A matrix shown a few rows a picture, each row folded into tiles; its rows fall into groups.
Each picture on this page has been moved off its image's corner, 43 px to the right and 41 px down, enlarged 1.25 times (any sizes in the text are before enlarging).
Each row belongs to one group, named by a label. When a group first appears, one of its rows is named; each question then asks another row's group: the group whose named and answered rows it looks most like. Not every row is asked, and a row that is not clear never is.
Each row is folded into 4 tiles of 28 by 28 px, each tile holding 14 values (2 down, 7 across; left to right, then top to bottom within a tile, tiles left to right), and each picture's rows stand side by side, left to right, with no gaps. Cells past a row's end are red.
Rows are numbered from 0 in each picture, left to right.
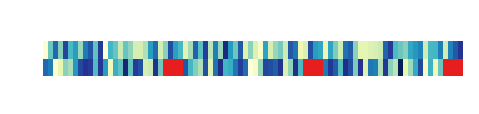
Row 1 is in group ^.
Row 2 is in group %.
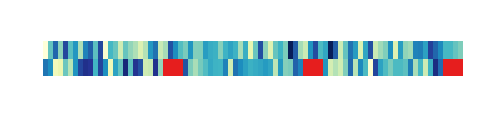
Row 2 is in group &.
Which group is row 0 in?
^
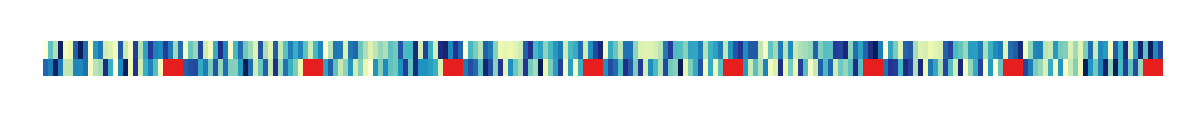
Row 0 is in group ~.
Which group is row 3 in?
%
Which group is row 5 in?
&
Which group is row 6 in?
%
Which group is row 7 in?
~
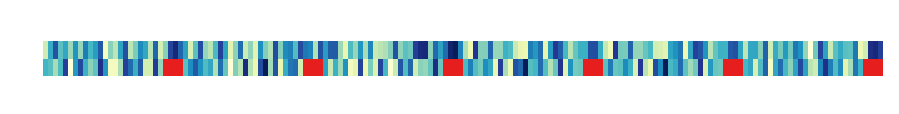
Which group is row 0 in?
^
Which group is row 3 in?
%
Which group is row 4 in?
%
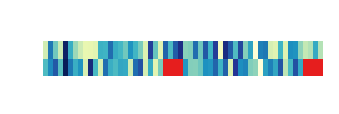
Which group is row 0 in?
%
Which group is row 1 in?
^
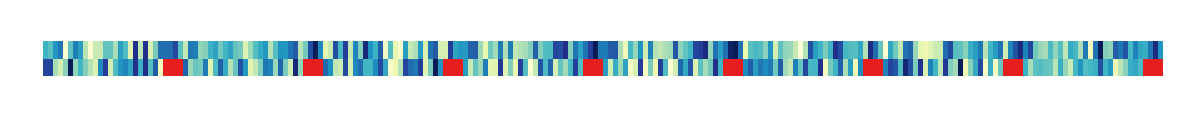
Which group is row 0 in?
~
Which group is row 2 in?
^
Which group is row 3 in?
&
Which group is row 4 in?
&
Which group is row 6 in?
%
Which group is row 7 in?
&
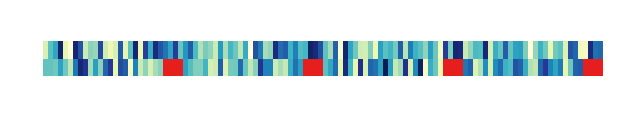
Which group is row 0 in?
~
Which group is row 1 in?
&
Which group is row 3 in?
^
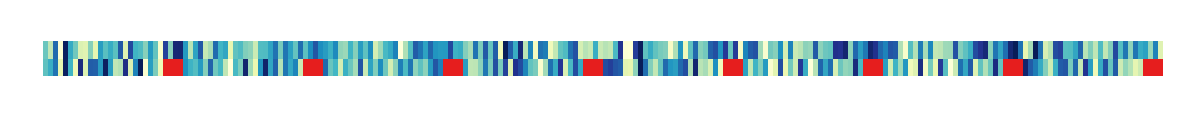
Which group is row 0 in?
%
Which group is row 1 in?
~
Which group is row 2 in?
&
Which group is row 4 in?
~
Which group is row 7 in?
~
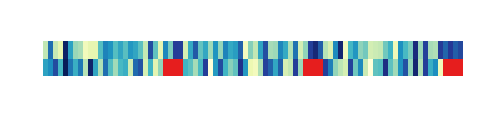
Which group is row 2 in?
~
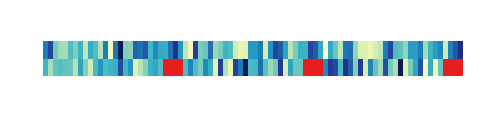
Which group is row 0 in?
&
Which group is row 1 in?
%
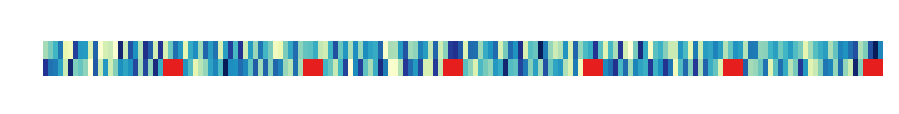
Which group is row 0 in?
~
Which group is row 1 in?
^
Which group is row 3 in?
^
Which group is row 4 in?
~
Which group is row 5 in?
^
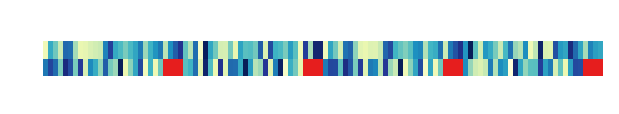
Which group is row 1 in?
%
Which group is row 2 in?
%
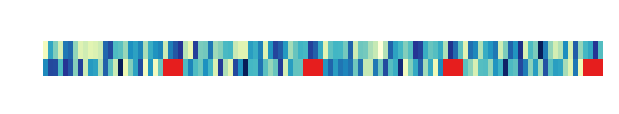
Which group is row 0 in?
%
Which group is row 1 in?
%
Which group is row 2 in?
%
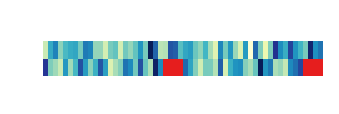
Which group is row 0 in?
^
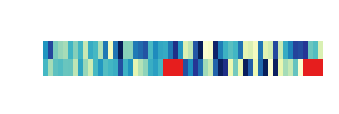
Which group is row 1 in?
~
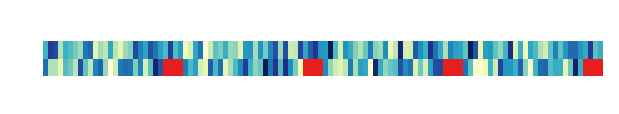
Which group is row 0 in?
&
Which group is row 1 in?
~
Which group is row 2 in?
&
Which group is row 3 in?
&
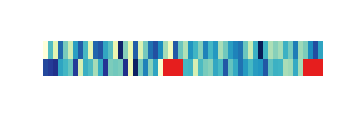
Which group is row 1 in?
^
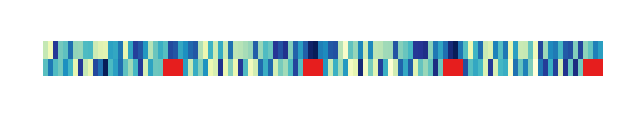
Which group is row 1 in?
&
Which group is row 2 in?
&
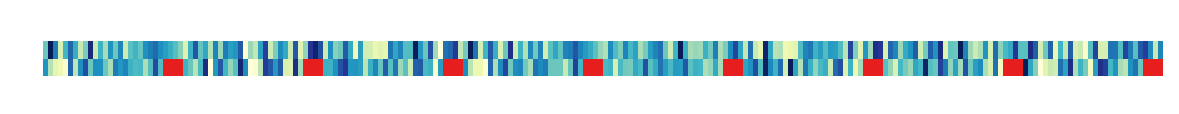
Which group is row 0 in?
&
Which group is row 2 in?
%
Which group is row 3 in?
&
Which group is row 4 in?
^
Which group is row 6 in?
^
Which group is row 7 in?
&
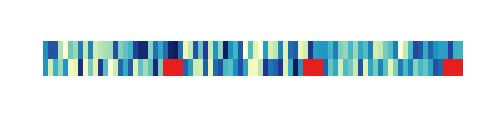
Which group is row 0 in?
&
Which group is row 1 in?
^
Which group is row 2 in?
&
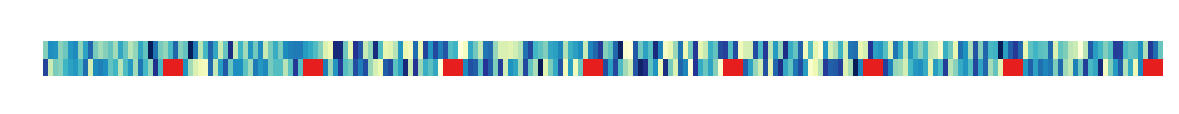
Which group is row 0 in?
^
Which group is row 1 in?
&
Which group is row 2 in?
~
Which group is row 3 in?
%
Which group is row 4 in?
~
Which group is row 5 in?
^
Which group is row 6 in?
~
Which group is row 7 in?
%
